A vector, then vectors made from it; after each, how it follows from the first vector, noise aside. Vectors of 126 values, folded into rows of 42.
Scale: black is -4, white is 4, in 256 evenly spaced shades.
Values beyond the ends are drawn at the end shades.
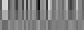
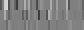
partly zeroed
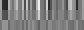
negated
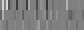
partly zeroed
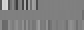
partly zeroed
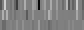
partly zeroed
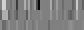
partly zeroed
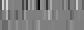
partly zeroed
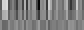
copied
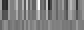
negated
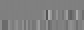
partly zeroed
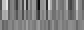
copied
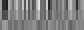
negated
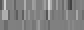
partly zeroed
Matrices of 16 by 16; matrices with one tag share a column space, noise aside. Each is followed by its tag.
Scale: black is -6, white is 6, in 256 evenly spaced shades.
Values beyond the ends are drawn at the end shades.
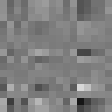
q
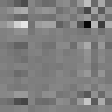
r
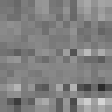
q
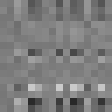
q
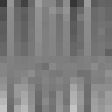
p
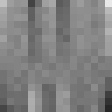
p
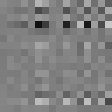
r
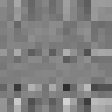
q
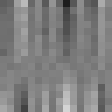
p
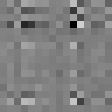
r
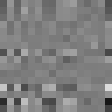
q
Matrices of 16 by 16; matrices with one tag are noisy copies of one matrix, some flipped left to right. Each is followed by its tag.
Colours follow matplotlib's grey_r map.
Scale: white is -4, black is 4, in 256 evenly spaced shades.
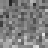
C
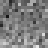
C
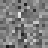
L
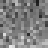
C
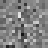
L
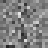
L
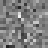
L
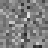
L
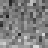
C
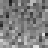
C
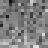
C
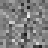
L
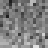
C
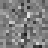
L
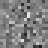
L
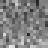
C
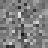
L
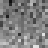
C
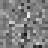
L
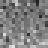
C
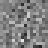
L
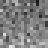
C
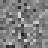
L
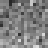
C
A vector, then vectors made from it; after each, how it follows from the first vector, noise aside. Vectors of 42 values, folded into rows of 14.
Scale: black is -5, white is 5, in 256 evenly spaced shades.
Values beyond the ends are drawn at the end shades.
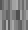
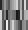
scaled up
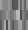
negated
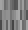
negated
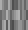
negated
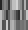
scaled up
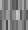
negated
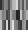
scaled up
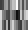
scaled up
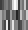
scaled up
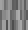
negated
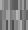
negated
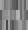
negated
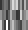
scaled up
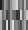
scaled up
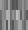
negated
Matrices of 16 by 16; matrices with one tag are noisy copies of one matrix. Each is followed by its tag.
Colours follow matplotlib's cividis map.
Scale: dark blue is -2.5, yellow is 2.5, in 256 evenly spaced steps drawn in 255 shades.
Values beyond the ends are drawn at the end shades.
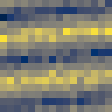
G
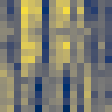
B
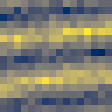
G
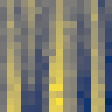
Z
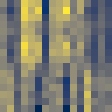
B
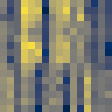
B
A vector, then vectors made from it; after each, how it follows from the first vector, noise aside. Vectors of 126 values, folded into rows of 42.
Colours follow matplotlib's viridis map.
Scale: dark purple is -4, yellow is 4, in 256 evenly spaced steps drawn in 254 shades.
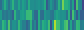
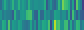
copied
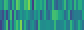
reversed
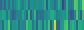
sign-scrambled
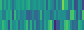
sign-scrambled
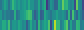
copied
